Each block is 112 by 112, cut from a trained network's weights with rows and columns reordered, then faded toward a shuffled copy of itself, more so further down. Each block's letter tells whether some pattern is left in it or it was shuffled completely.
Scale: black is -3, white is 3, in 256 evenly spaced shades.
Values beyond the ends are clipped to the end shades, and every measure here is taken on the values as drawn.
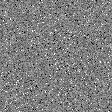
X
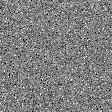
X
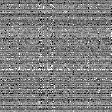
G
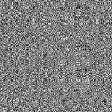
G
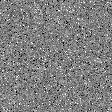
X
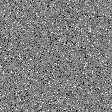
X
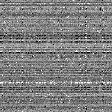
G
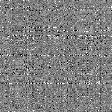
G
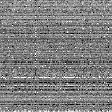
G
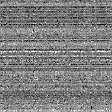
G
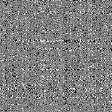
G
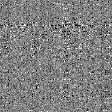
G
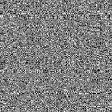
G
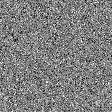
X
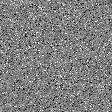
X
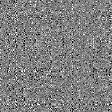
G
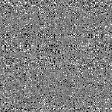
G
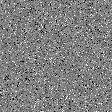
X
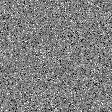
X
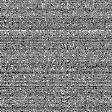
G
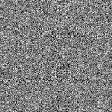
G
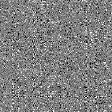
G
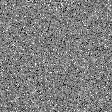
X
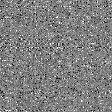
G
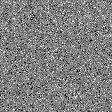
X
